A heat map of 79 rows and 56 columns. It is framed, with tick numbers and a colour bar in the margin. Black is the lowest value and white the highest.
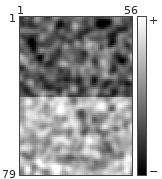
Seam: horizontal, 50% of the way down, the bottom part higher. Lone odd cells: none. Average level on the scale: 50%. Grain: blotchy.
